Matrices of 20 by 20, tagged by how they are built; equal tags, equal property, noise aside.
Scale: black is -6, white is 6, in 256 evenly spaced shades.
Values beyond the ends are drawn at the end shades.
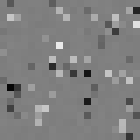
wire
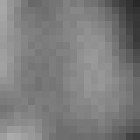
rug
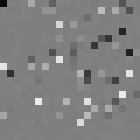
wire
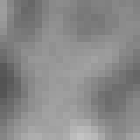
rug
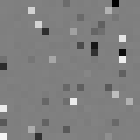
wire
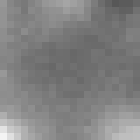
rug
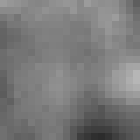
rug
